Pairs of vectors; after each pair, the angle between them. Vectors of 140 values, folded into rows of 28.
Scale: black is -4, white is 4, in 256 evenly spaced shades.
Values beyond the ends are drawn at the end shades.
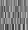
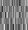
partly aligned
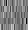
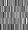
nearly opposite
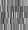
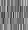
nearly parallel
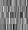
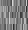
nearly parallel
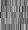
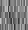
orthogonal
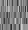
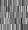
nearly opposite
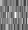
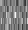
nearly parallel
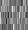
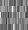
nearly parallel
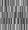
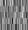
partly opposed
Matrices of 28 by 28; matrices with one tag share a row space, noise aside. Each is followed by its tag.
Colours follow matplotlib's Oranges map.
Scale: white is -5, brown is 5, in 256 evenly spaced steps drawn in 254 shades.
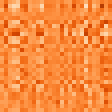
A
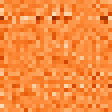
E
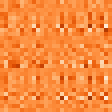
A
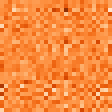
E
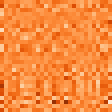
E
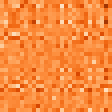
A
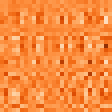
A
